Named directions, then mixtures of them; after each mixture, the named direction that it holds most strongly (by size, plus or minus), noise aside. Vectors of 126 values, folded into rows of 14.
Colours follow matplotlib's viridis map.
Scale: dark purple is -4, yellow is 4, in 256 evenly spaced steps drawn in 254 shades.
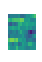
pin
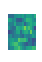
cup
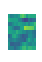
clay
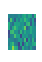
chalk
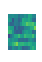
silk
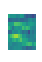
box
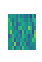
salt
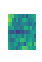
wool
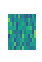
salt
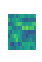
clay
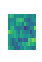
cup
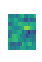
clay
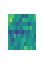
wool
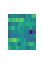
pin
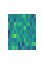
chalk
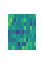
wool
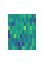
chalk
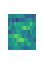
box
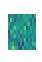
chalk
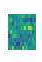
clay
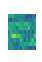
box
